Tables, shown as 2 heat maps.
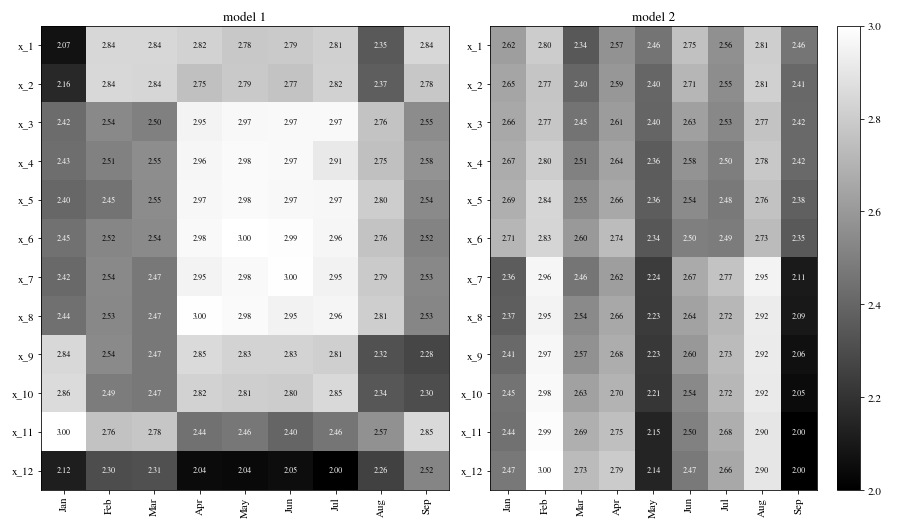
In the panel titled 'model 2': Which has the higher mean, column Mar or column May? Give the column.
Mar
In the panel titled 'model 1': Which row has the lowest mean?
x_12
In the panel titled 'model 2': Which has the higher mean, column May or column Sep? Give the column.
May
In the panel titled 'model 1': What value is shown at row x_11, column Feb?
2.76
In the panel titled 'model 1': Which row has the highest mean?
x_6
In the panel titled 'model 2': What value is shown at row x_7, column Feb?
2.96
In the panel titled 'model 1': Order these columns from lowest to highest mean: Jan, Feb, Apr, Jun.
Jan, Feb, Jun, Apr
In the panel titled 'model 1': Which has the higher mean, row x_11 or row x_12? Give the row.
x_11
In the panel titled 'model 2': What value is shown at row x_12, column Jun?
2.47
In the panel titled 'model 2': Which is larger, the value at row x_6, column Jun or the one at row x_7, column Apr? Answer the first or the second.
the second
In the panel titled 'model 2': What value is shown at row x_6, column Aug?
2.73
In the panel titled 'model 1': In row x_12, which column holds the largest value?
Sep
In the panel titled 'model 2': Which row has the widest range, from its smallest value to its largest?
x_12
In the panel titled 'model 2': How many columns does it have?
9
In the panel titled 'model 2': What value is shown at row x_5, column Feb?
2.84
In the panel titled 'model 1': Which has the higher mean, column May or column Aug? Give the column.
May
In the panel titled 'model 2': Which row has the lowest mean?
x_11
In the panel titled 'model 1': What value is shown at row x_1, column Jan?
2.07
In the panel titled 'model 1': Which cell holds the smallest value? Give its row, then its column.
x_12, Jul
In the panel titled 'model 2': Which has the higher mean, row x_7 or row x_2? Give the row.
x_2
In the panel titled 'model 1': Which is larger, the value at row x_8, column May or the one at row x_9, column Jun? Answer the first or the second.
the first
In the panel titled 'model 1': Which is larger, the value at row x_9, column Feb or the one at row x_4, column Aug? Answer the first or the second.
the second
